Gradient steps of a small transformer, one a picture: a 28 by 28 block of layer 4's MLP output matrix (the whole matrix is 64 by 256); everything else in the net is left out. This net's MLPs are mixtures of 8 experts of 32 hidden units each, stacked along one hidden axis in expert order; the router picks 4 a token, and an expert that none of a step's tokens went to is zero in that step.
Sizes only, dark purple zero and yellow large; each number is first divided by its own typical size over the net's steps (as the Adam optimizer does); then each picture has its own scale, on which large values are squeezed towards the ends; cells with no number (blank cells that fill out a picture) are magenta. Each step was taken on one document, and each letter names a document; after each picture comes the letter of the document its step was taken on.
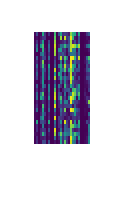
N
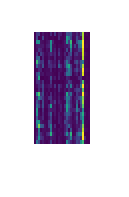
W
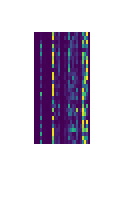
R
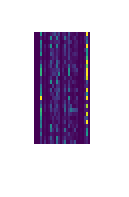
R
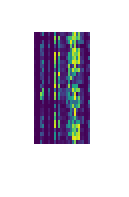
N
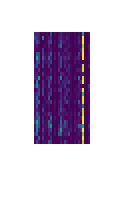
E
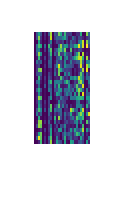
W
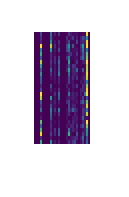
R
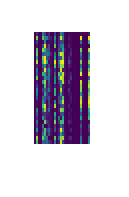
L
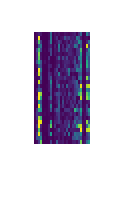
W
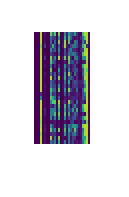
R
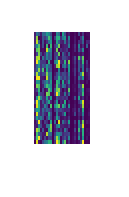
E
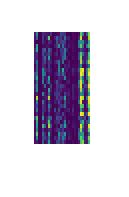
E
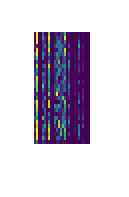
E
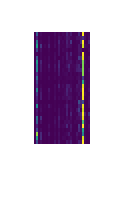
W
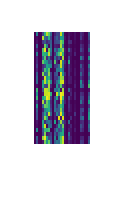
L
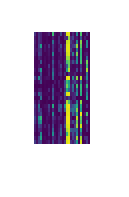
R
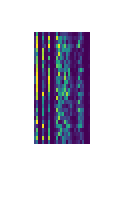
E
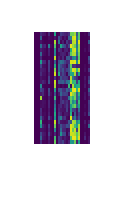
N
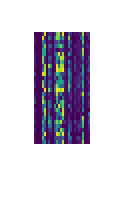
L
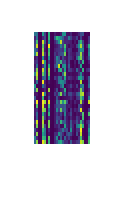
E
